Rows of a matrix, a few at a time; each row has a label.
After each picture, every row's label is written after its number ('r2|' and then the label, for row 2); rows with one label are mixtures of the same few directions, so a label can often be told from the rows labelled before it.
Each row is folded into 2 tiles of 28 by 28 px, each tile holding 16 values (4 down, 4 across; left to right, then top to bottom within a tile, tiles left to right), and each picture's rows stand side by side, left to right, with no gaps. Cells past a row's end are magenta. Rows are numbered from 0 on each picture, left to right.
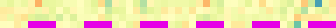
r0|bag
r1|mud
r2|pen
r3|bag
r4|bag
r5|bag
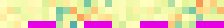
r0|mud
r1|mud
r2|bag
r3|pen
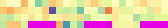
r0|pen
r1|pen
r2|mud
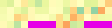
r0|bag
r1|bag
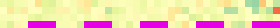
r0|bag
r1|pen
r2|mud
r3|mud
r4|pen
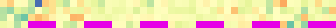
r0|bag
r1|bag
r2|bag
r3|pen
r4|mud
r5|pen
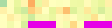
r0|pen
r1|mud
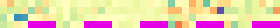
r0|bag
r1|bag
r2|pen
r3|pen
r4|pen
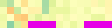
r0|bag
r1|mud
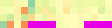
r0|pen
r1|mud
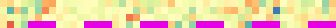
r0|bag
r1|mud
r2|bag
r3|pen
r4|pen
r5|mud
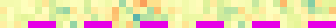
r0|mud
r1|mud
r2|mud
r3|mud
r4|mud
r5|pen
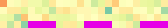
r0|pen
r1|pen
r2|pen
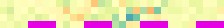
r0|mud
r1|bag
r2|bag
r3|pen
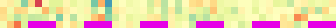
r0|bag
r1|mud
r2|mud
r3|mud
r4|mud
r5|bag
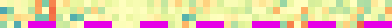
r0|mud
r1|bag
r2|mud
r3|bag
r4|pen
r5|pen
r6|pen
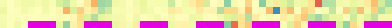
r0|mud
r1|bag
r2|pen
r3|pen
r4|pen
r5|bag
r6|bag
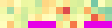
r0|bag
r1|mud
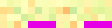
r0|mud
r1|mud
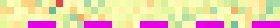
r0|pen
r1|pen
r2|bag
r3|bag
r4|bag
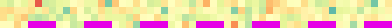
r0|bag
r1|mud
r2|pen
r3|bag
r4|bag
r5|pen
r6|bag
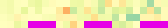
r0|bag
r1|mud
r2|bag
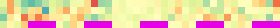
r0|mud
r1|bag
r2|mud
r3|mud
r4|mud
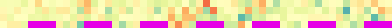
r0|bag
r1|pen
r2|bag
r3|bag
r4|bag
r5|bag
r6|mud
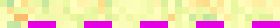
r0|bag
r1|mud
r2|mud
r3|mud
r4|mud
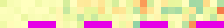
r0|pen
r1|mud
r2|pen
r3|pen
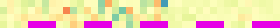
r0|mud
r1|mud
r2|mud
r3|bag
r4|bag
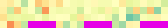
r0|bag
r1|pen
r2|bag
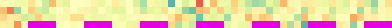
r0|mud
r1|bag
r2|pen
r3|pen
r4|mud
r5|pen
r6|bag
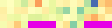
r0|bag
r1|bag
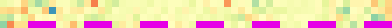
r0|pen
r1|bag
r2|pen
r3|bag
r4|pen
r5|mud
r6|mud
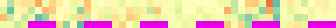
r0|mud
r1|pen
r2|bag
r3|mud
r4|mud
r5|bag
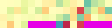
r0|bag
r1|pen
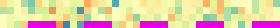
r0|pen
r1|pen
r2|pen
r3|mud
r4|mud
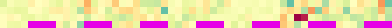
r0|pen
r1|pen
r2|pen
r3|bag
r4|pen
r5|bag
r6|mud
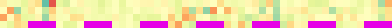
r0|mud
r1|bag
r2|mud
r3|bag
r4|mud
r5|pen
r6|mud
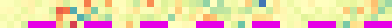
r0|pen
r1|mud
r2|bag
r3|mud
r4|bag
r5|mud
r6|bag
